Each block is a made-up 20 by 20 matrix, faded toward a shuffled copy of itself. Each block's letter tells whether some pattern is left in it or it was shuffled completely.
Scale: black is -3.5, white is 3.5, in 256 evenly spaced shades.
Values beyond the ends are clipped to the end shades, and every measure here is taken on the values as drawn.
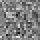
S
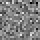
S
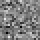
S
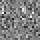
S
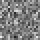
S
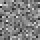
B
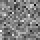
B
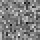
B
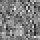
S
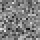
B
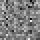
S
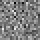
S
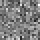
S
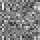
S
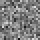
B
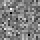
B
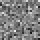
B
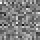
S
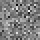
S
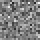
S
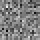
S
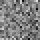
S
